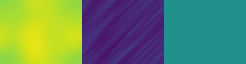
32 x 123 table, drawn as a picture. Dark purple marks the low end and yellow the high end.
It is made of 1 by 3 panels. Panel 1,1: very high, smooth, faint in contrast. Panel 1,2: very low, slanting up to the right, faint in contrast. Panel 1,3: middling, flat.
